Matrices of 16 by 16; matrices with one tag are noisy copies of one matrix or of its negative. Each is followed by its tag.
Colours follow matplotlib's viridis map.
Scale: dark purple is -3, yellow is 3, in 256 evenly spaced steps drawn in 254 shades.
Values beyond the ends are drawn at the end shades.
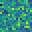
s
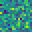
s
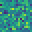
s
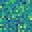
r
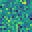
r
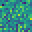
r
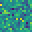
s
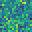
r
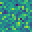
s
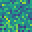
r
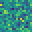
s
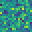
s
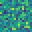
s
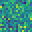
r
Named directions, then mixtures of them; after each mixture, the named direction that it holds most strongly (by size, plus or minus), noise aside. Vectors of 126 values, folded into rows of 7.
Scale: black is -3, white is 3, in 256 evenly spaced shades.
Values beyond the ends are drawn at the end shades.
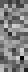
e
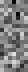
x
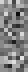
x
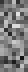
x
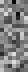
x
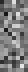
x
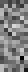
e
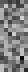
e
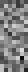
e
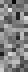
x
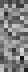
e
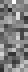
x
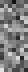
e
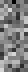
x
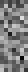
e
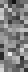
e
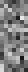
e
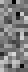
x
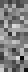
e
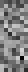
e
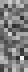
e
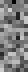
x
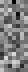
x
